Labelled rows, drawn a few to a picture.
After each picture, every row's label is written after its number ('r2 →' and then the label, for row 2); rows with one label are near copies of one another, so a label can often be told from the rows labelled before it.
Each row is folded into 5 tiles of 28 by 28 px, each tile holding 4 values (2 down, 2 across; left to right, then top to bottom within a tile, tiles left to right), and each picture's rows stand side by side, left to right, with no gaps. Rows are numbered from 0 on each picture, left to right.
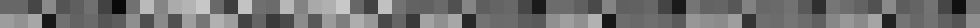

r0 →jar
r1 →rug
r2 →rug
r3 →jar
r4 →jar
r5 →jar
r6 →jar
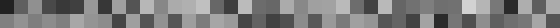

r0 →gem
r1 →rug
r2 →rug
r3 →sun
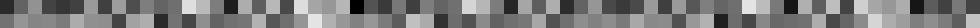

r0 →gem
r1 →sun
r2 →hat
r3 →sun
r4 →gem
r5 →sun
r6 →hat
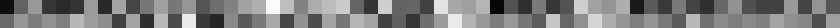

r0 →gem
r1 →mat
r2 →rug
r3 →hat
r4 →hat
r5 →gem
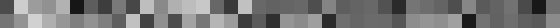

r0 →hat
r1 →rug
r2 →jar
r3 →jar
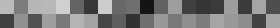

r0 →rug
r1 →gem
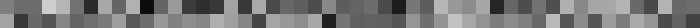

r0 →sun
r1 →gem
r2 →jar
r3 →hat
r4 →rug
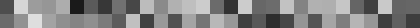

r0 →hat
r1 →rug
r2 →rug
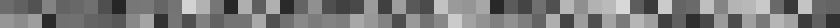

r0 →jar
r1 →sun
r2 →gem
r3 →hat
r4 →rug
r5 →rug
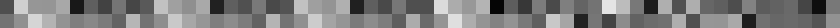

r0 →hat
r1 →hat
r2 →hat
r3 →hat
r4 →sun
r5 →jar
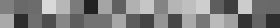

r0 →sun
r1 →rug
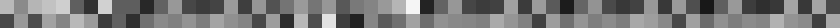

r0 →rug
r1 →gem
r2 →mat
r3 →gem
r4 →gem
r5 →gem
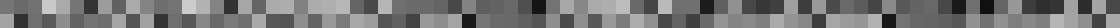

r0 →sun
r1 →sun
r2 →rug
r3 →jar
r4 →rug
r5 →gem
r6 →jar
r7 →gem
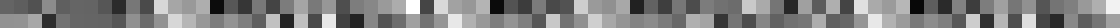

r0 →jar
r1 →hat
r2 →mat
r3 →hat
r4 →hat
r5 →sun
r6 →hat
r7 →mat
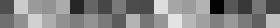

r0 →hat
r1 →hat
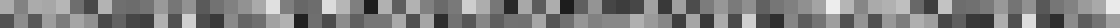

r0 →rug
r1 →mat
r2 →sun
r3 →sun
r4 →gem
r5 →mat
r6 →rug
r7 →mat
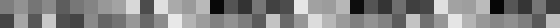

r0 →mat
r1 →hat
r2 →hat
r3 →hat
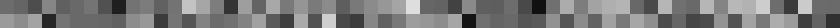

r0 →jar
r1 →sun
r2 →mat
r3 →jar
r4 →rug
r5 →rug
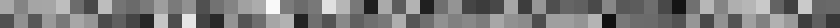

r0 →rug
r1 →mat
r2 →sun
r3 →gem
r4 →jar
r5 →rug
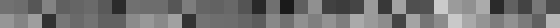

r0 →jar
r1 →jar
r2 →gem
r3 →hat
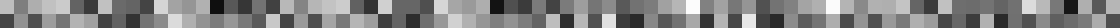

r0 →rug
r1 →hat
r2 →rug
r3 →hat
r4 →mat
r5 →mat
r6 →rug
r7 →sun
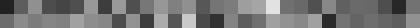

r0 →gem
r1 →mat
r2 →jar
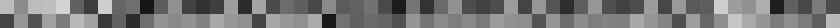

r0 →rug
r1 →gem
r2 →jar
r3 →gem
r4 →gem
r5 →hat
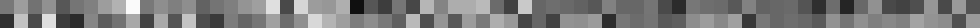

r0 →mat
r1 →mat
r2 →hat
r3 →rug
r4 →jar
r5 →jar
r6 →gem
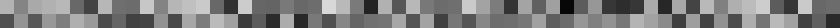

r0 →rug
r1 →rug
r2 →sun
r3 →sun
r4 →gem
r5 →rug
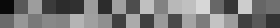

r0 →gem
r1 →rug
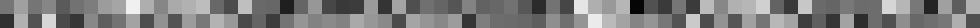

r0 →mat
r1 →rug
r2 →gem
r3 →jar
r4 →hat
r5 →rug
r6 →sun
